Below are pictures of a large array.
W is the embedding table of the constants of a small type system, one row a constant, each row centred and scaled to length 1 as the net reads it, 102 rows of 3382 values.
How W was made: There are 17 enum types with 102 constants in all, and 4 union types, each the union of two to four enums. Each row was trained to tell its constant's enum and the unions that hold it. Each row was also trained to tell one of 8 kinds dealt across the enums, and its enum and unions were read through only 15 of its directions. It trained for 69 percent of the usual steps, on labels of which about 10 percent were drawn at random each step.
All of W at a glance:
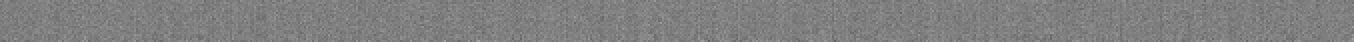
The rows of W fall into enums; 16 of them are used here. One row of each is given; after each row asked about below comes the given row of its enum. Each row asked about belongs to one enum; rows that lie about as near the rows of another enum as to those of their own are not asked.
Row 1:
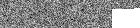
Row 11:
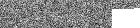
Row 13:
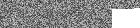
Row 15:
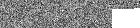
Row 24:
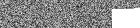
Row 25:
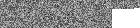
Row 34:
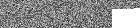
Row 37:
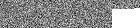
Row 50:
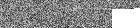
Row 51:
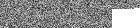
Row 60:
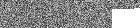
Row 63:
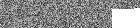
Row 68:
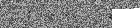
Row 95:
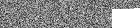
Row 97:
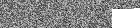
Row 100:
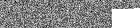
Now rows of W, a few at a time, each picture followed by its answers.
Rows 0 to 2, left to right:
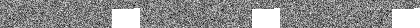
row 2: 50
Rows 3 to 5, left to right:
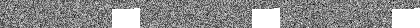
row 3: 25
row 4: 97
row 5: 15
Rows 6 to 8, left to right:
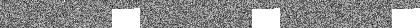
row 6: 68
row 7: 1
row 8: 37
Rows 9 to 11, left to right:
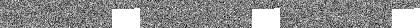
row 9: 51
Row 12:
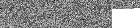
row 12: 37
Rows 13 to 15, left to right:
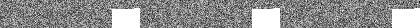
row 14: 97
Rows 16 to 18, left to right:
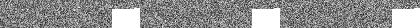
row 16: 25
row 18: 1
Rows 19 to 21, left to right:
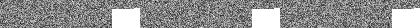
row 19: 34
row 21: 97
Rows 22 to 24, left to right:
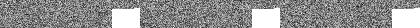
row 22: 25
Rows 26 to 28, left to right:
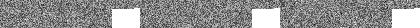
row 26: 51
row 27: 68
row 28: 51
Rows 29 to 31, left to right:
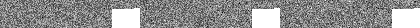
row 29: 37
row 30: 25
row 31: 95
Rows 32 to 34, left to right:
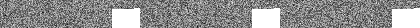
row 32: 63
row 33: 97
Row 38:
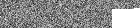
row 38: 68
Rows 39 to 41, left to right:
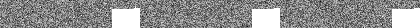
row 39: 37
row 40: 13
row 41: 13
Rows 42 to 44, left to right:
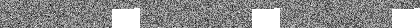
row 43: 34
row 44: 63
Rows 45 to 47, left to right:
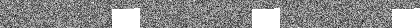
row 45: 24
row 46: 50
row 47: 34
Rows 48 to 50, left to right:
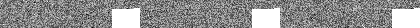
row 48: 34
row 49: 63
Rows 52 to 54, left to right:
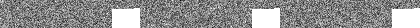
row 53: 15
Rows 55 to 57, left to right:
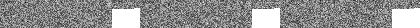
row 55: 25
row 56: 68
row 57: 95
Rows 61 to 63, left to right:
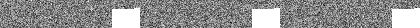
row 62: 13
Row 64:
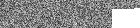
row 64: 51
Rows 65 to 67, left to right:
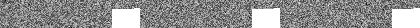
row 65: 68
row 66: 24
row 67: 97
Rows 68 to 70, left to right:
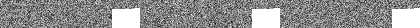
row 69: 95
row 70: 24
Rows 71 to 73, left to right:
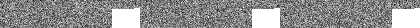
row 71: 50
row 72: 60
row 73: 25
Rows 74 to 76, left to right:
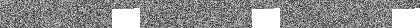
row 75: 24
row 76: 15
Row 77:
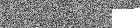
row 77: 50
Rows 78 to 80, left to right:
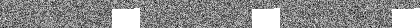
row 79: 24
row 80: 13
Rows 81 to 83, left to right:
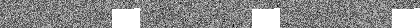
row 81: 68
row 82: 15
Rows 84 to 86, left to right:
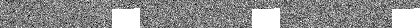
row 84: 60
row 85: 97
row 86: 34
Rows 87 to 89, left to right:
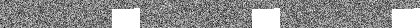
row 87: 1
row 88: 24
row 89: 37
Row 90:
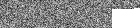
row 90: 97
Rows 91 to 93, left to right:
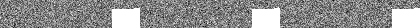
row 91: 34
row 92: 13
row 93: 34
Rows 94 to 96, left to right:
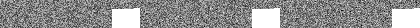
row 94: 95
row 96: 13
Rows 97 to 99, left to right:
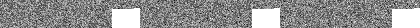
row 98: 37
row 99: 13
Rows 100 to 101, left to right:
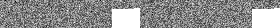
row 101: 68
